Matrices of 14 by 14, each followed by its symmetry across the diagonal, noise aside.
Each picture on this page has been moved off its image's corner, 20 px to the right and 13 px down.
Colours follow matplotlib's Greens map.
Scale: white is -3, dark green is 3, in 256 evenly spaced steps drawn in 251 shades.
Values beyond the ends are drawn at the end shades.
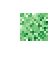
symmetric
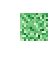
antisymmetric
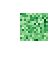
neither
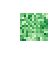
antisymmetric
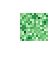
symmetric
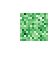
antisymmetric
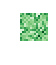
symmetric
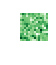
antisymmetric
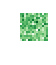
neither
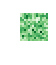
neither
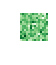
antisymmetric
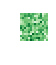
neither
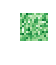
neither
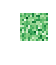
antisymmetric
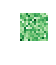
antisymmetric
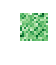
symmetric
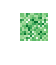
symmetric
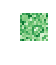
symmetric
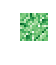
symmetric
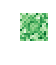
symmetric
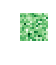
neither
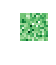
antisymmetric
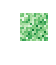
symmetric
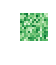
neither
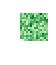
neither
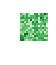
neither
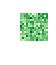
antisymmetric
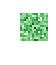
symmetric
